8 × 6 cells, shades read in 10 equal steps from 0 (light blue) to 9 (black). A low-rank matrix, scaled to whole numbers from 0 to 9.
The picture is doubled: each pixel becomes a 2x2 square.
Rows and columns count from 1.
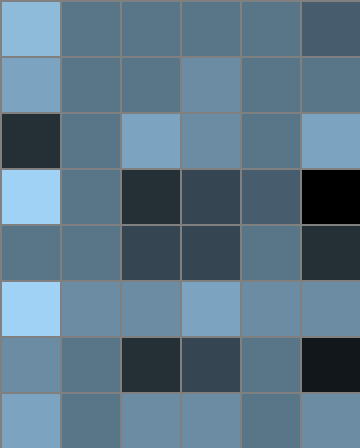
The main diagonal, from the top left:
1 4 2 6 4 3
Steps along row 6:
up same down up same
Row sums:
22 21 22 31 31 14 32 19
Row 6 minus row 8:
-2 -1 0 -1 -1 0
